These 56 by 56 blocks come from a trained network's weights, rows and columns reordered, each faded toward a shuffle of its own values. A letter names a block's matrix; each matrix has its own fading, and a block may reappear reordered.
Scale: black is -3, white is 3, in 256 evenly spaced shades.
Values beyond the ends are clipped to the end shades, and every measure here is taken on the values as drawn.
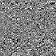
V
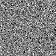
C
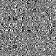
V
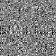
V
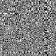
V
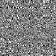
V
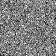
C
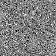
C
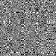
V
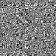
V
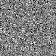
C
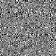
V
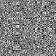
V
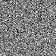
C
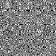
V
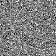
C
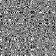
V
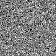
C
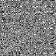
V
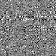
V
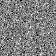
C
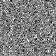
C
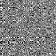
V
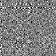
V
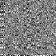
V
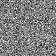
C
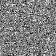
C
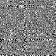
V
